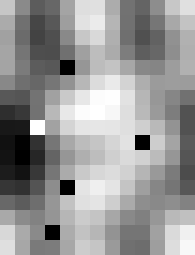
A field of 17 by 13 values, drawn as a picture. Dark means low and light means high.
Calmest part: centre. Odd rows or columns: none. Ninth with the lowest average: middle left. Ninth with the highest average: centre. Lone odd cells: 5, 1 higher and 4 lower than their neighbours.
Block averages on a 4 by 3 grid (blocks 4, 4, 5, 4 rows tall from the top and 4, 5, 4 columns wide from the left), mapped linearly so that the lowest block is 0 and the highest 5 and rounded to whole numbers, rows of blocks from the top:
2 4 3 / 2 5 3 / 0 5 3 / 3 4 4
